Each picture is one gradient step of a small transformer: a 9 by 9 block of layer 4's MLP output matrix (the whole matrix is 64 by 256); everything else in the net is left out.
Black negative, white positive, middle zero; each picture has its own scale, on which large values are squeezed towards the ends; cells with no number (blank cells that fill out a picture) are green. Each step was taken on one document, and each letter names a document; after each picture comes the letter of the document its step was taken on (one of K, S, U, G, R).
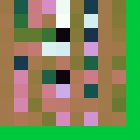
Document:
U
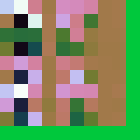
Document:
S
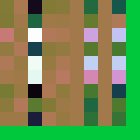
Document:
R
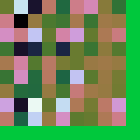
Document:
S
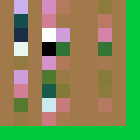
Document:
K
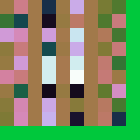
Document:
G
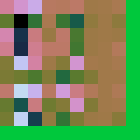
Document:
S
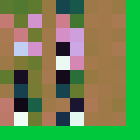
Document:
S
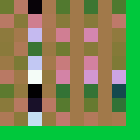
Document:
R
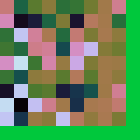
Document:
S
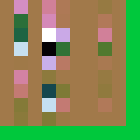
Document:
K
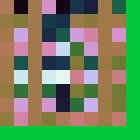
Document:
U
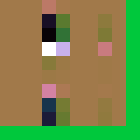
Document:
K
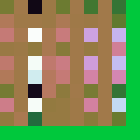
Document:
R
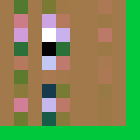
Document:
K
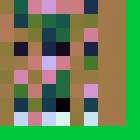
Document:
U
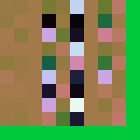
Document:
G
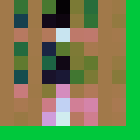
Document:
U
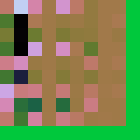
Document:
S
